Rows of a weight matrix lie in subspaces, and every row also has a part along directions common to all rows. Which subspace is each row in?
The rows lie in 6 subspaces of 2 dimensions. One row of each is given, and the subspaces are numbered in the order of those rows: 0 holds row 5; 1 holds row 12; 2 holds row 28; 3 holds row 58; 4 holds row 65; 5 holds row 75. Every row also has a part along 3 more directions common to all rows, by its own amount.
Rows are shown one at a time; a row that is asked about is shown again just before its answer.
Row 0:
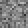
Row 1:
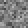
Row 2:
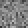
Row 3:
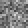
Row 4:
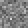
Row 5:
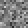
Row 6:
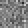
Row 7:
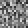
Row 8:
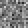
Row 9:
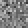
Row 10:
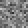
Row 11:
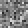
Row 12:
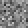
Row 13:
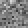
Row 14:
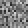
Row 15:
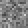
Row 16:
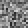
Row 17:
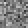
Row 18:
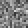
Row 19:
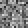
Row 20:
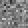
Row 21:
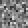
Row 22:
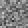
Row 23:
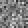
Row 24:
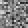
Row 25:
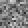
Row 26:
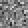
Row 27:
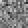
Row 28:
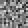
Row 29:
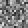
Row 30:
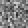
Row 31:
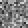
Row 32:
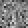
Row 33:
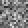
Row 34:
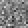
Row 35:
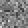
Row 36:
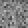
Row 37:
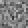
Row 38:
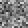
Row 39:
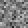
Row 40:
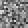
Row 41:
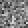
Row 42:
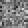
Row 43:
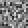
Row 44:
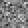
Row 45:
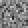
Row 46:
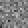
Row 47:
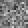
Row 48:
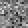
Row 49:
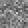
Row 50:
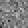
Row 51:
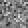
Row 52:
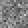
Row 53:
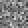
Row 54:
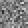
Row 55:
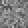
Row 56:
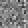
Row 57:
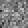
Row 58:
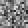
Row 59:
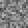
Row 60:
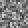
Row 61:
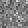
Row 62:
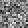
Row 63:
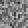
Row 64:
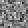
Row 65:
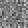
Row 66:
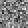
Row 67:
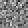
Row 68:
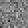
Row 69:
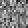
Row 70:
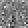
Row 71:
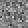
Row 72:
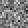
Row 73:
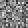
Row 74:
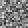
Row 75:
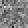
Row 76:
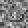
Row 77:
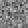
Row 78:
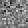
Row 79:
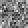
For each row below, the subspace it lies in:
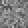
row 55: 5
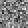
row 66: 0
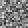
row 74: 1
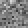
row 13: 1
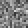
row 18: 5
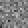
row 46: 3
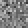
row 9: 2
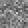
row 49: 5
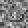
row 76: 0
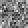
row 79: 3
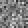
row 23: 4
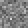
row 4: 0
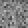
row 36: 1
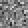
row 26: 4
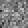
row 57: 3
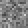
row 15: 4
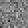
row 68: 3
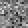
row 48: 5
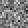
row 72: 5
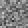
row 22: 1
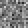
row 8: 4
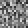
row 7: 5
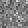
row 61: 5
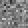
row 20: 1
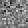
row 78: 1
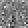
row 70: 1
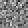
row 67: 2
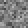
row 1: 0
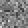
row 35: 3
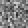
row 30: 3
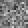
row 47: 3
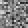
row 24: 2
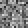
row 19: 4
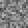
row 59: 0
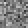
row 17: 0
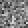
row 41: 1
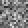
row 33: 5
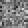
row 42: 3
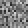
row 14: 5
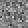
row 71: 2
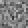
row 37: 2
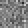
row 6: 4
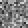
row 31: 3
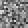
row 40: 2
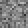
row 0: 4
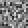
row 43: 2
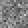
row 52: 4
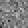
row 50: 3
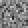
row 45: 2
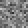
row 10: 0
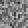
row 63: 2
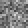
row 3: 5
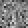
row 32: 1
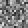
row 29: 3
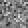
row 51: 0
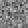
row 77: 2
